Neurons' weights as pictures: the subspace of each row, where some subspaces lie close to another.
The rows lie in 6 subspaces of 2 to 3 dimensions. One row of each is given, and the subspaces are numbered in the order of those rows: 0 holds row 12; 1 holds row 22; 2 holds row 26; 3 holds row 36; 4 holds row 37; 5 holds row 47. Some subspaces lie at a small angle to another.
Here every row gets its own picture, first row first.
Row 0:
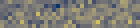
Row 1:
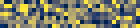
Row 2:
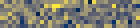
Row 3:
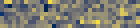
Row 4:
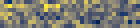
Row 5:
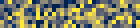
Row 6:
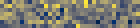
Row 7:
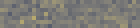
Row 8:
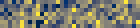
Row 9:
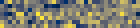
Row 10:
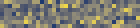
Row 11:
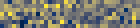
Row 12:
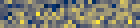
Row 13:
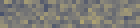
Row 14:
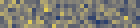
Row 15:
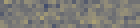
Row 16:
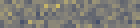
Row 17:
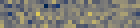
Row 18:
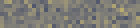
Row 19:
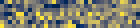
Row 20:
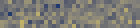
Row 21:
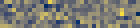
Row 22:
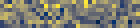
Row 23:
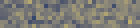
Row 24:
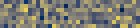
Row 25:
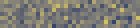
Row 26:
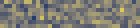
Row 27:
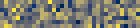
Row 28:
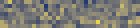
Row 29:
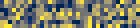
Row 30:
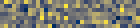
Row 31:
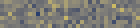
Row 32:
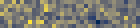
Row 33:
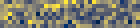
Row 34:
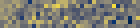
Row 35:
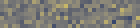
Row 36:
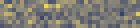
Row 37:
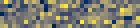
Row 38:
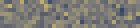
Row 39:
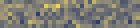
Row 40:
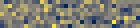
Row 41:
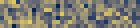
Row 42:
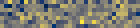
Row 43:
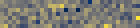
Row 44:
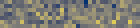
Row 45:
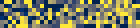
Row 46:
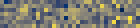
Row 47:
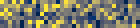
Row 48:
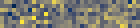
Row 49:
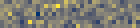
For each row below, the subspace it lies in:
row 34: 2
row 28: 1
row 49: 4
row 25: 0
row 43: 1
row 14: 5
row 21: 3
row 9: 3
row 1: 2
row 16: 4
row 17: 3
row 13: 4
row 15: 4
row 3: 0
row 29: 3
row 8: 5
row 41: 5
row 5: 4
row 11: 5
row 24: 2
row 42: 3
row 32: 5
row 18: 1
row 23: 2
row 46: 2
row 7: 2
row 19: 3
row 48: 2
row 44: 1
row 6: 1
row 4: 0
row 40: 5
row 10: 5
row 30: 2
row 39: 0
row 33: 0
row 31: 1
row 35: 4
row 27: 3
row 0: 0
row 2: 1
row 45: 1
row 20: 5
